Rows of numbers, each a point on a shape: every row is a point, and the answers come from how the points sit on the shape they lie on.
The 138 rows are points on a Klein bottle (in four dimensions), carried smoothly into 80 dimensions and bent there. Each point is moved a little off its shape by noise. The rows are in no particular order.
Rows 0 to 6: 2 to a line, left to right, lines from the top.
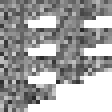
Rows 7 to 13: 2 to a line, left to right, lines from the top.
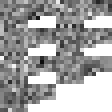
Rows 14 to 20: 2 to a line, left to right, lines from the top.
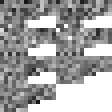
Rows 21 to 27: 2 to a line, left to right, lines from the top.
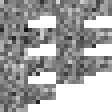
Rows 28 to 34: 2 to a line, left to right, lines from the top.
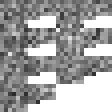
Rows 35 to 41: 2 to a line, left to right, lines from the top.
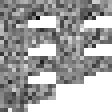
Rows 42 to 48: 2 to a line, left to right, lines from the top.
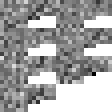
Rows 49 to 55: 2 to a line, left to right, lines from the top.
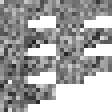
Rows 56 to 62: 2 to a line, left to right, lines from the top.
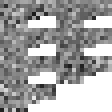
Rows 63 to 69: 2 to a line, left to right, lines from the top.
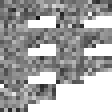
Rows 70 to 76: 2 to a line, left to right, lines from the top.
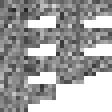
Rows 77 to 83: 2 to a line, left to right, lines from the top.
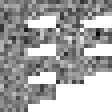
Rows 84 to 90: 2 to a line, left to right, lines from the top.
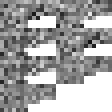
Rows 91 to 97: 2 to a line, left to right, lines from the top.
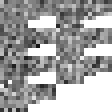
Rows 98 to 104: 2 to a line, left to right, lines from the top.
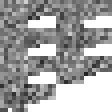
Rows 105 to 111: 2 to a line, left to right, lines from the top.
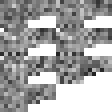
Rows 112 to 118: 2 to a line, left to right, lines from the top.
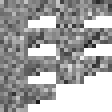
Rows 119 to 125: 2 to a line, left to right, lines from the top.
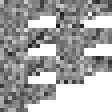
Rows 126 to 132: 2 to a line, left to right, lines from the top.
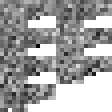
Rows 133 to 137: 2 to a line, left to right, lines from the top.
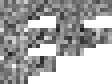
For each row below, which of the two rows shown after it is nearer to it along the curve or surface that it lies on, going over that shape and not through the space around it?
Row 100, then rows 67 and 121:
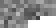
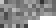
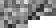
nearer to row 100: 121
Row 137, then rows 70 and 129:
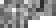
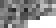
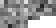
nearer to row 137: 129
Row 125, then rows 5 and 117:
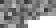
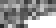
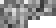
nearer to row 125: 5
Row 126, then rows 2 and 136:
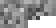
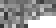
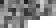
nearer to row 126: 136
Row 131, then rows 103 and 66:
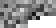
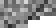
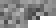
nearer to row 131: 103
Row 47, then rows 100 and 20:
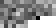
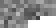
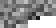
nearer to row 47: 20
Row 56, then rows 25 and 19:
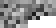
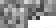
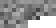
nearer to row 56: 25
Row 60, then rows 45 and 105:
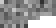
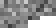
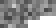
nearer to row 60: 45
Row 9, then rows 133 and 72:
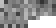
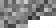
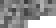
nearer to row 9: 133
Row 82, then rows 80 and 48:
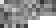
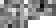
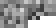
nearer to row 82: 80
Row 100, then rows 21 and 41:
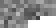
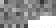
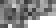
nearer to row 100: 41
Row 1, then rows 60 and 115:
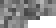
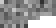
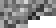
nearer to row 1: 115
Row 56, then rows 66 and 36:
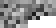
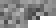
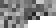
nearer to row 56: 36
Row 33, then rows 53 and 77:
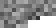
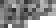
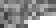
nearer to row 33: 53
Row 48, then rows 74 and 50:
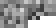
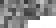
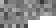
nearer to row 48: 74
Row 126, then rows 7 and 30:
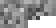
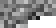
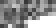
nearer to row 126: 7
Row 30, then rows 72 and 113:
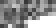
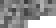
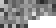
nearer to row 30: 72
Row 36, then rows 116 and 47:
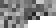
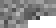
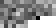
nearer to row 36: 47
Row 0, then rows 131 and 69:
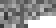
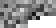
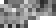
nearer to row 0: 69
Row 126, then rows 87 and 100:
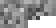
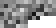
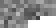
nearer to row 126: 100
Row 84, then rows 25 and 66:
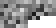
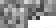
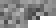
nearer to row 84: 25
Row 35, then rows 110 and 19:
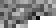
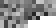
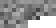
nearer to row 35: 110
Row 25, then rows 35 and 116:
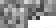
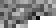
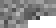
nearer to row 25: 116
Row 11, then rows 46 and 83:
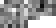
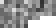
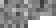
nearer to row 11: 46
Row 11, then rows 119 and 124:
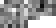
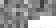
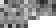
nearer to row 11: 124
